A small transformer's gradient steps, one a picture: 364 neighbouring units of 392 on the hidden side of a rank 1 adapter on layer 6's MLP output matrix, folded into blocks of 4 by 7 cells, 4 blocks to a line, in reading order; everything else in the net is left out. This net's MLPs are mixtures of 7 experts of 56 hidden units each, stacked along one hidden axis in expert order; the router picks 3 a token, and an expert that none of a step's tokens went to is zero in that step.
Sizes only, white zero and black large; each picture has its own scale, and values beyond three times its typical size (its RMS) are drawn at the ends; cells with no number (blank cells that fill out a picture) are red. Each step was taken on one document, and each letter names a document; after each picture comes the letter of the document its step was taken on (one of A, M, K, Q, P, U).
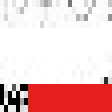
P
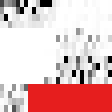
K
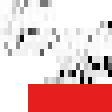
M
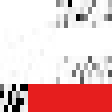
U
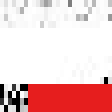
P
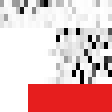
K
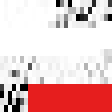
U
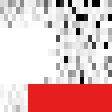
K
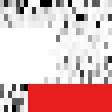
K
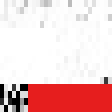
P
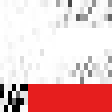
U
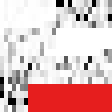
U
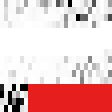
U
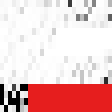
P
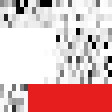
K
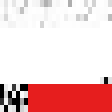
P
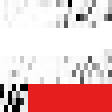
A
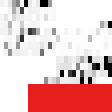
M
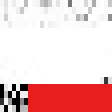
P
